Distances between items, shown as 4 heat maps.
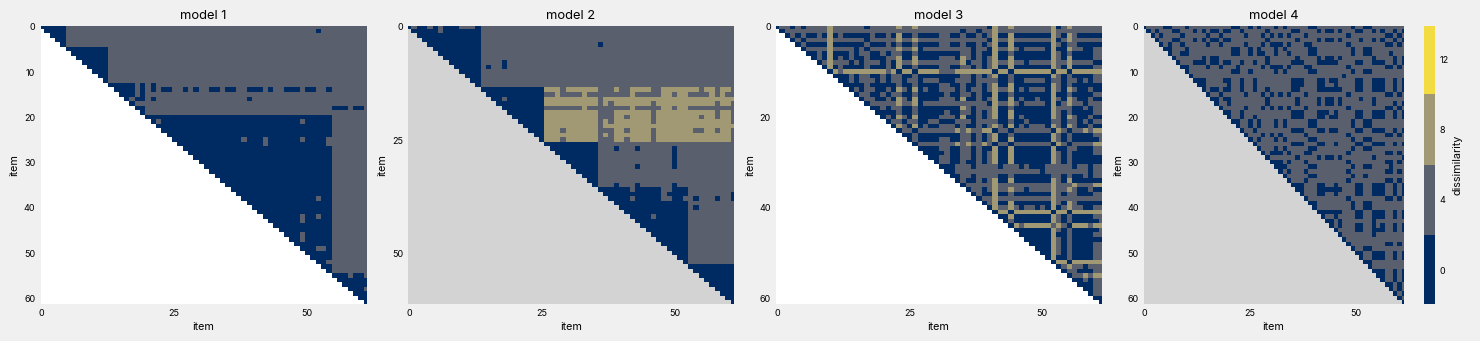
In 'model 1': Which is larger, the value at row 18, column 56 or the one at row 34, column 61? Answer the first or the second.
the second
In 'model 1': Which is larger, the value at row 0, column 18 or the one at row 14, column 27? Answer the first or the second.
the first
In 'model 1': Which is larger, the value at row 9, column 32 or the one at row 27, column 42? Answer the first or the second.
the first
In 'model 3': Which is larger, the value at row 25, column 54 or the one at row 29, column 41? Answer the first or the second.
the second
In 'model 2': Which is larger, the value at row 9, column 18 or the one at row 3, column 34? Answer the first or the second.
the second
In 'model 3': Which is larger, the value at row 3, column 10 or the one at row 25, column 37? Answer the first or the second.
the first
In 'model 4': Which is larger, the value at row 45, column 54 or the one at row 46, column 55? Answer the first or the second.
the second
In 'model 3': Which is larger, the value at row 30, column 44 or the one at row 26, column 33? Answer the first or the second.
the first
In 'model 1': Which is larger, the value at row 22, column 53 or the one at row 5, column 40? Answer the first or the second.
the second
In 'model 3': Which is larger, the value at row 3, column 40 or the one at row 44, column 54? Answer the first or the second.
the second
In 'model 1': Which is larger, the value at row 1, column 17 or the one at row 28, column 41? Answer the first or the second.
the first
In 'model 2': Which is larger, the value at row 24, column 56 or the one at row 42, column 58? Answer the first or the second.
the first
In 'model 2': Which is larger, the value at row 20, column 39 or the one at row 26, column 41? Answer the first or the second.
the first
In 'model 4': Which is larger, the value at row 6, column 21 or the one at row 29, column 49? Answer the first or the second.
the second
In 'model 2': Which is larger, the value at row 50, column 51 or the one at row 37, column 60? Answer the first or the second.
the second
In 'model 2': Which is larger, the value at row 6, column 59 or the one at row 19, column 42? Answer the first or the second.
the second
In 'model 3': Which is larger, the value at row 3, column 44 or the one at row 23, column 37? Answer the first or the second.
the first
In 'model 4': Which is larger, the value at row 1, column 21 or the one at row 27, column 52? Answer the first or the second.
the first
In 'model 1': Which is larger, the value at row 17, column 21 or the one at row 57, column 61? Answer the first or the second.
the first
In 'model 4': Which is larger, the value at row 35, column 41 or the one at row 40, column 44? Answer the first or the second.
the second
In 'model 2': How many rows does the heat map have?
62
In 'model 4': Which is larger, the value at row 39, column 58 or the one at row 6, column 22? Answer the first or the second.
the first
